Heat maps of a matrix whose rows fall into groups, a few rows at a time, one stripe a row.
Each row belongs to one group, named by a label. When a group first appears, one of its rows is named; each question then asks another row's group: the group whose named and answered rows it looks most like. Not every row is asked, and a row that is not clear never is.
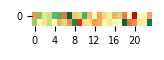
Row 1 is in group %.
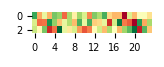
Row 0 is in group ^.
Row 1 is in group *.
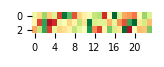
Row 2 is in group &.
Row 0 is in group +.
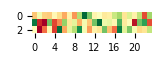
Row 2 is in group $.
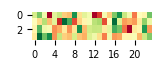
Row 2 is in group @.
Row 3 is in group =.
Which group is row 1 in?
+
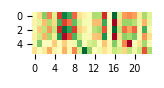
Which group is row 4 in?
@
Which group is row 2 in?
+
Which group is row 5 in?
*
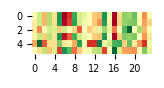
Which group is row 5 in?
+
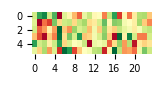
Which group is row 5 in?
+
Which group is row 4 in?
^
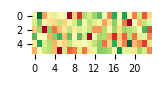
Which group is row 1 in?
@
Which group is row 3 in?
^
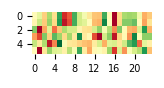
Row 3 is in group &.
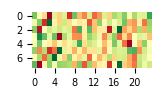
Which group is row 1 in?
%
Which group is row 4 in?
@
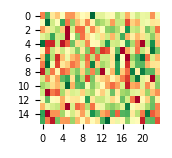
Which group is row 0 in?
*
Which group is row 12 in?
@
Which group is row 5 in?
&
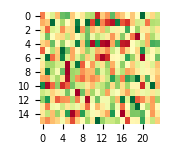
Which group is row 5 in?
&
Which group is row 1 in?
&
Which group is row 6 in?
%
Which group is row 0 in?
&
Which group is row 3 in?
@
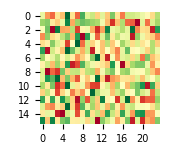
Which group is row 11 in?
*
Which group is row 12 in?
^
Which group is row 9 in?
=
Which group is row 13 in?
$
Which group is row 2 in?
%
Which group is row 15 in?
^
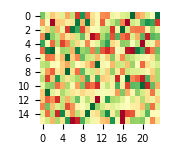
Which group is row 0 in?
%
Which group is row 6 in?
$
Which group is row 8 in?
$
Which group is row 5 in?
&
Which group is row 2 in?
+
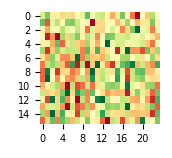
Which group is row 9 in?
*
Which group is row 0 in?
@
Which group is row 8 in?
*
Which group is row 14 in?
^
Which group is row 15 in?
&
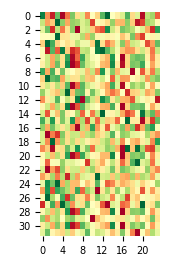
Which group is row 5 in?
^
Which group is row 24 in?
=
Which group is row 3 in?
%
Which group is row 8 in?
^
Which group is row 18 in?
^
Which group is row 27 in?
&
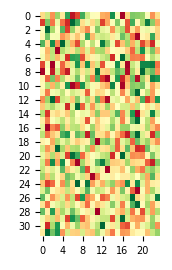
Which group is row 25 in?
@
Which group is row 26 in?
%
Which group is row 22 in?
%
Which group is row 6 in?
+
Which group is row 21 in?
^
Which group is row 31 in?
=
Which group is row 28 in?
^
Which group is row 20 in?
+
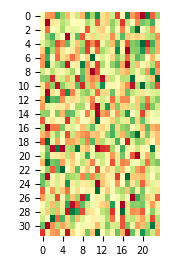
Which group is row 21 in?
=
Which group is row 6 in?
*
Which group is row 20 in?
@
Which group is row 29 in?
^
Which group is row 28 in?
+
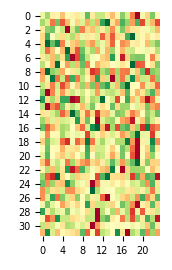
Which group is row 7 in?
%
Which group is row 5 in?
$
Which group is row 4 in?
=
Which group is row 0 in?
@
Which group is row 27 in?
@
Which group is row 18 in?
@
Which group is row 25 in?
*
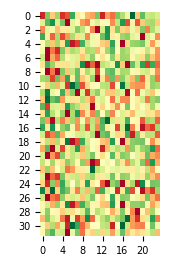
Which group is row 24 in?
&
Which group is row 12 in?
=
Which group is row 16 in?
^
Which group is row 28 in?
@
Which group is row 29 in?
@
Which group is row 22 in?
*
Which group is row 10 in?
+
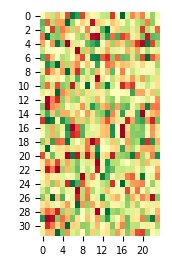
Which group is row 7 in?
=
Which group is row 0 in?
+
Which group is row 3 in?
=
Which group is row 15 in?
&
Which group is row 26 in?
^
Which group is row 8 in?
$
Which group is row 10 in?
^
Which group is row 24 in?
+
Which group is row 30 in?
$
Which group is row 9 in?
^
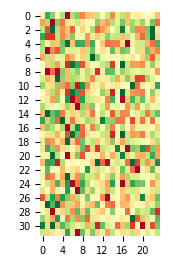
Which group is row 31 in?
$
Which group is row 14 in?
=
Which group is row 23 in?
$
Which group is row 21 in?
&
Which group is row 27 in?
=
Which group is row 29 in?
%
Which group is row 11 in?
+
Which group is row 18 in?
$
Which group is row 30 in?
^
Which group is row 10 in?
%
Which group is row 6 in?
*
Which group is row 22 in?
@
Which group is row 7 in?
+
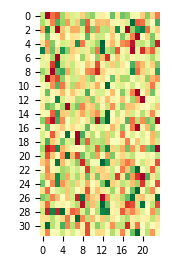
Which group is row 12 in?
%
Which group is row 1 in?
%
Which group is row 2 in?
*
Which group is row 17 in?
$
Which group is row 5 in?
^
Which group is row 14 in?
%
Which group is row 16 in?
@
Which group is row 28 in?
^
